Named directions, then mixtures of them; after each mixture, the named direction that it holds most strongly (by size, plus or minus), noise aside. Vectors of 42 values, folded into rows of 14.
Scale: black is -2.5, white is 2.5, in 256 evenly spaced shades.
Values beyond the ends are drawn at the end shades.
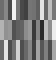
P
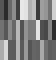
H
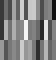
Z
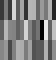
Z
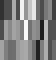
Z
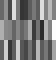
P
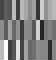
H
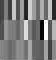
Z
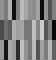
P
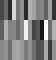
Z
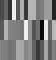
Z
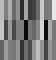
Z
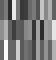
P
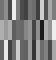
P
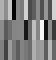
P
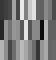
Z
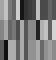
H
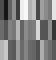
H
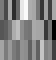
P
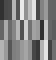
Z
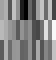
P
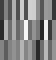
Z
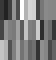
H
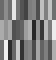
P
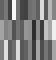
P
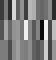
Z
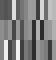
P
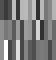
H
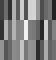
Z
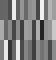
P
